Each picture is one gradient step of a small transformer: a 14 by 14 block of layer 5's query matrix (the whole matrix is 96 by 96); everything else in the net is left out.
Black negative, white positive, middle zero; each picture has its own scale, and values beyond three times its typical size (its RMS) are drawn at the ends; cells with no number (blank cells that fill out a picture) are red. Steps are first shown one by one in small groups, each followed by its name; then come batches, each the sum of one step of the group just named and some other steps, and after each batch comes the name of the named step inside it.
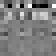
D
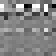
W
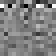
D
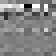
W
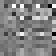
D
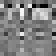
D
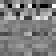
D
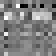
D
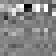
W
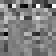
D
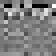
D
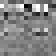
W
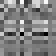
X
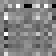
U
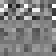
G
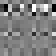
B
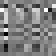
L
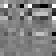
X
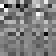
X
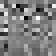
L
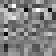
L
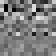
B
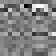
B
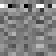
G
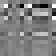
G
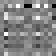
U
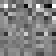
X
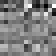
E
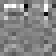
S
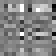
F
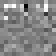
S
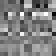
E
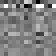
E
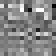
F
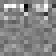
S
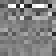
E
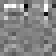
S
